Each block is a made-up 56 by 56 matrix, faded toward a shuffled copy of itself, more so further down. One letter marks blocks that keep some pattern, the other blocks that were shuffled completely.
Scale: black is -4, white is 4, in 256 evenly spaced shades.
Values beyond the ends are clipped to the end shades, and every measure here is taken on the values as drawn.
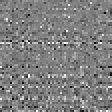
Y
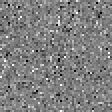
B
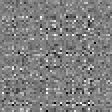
Y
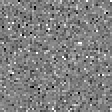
B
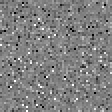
B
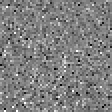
B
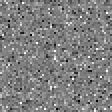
B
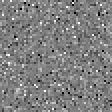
B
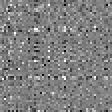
Y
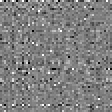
Y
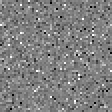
B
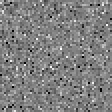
B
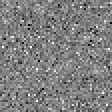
B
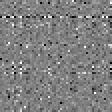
Y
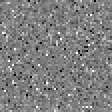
B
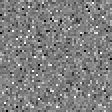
B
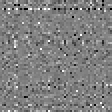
Y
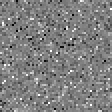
B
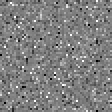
B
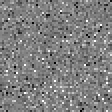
B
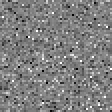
B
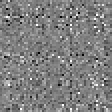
Y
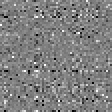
Y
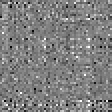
Y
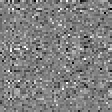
Y
